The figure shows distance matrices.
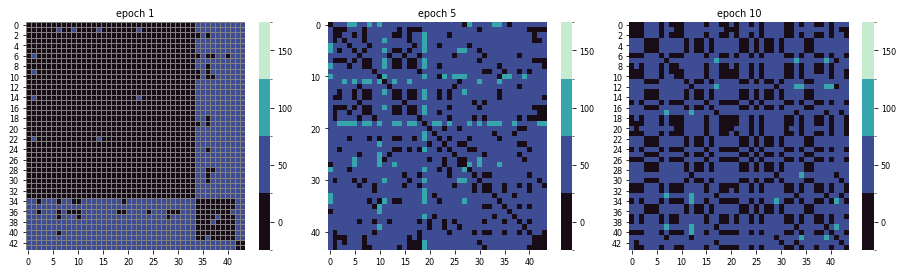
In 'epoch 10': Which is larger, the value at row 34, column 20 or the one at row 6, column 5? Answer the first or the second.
the second
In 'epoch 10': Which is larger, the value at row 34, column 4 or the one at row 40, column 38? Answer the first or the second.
the first
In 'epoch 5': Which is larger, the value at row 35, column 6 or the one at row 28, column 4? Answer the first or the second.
the first
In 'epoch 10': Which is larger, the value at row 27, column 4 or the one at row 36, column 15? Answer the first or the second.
the second
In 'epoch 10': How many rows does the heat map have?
44
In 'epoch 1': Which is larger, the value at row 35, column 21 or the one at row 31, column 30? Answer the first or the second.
the first
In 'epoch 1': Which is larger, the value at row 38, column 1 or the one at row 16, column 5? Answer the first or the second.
the first
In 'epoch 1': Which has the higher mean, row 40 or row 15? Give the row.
40
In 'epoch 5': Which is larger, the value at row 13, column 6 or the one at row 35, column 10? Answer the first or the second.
the second
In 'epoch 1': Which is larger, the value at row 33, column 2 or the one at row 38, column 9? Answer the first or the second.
the second
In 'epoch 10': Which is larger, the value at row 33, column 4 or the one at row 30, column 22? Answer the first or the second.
the first
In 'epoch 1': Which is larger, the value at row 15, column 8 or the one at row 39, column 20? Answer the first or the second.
the second
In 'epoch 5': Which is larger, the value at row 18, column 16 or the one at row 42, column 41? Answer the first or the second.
the first
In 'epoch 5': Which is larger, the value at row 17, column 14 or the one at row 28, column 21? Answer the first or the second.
the second
